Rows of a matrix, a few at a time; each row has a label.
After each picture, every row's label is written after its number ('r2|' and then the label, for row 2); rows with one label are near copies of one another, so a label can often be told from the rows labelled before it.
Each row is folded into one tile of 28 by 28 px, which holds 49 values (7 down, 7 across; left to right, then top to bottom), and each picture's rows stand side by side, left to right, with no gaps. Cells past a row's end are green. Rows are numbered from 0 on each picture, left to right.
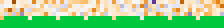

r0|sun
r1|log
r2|log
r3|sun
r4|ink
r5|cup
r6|sun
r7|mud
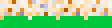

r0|sun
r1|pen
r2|sun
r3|sun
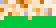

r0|mud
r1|sun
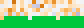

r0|sun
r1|log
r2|sun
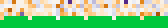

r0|sun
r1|ink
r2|cup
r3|ink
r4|cup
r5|pen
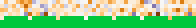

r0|mud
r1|pen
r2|ink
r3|log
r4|sun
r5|pen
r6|sun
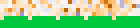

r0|sun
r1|ink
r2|sun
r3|mud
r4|ink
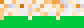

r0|ink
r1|log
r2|ink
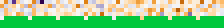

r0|cup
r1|cup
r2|ink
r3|pen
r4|log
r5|sun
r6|sun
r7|log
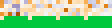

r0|pen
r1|ink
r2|sun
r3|ink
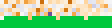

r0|log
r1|sun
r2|sun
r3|ink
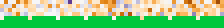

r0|log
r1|ink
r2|cup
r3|mud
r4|pen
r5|sun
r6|mud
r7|mud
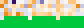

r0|cup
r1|cup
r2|ink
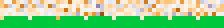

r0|ink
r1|ink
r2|sun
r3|pen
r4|log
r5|log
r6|sun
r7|pen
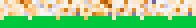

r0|mud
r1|ink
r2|sun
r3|mud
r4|sun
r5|cup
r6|sun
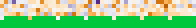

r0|cup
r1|sun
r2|pen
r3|cup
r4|cup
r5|mud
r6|ink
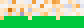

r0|sun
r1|log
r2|ink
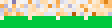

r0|cup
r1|ink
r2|pen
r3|mud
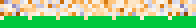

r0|pen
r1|ink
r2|log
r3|mud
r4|sun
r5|ink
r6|pen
